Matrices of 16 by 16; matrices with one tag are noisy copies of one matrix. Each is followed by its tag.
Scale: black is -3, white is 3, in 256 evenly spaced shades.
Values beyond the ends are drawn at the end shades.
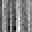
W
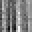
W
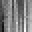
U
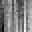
U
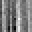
W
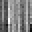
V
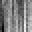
U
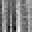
W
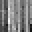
V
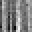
W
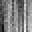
U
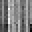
V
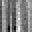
W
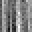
W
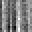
W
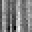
W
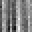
W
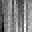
U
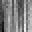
U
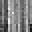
V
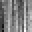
U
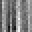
W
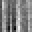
W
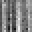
W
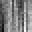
U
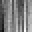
U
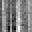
W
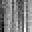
U
